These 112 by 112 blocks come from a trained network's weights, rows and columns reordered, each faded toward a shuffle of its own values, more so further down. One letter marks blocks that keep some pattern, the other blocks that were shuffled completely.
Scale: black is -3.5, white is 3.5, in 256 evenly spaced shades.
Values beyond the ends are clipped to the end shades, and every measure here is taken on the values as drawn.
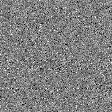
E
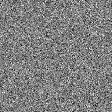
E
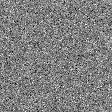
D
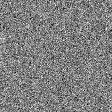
E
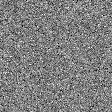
D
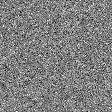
D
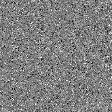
E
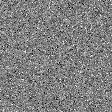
D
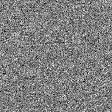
E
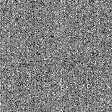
E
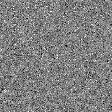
E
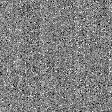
E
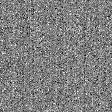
E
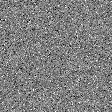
D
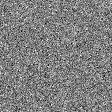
D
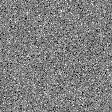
D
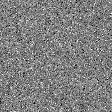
D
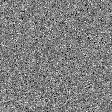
D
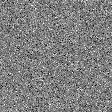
D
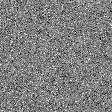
D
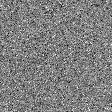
D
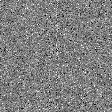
E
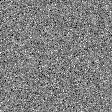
D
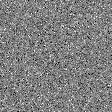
D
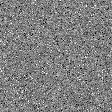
D
